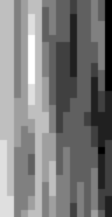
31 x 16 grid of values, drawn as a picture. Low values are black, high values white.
Ninth with the lowest average: middle right. Slope: up to the left. Average level on the scale: 50%. Grain: streaks running down.
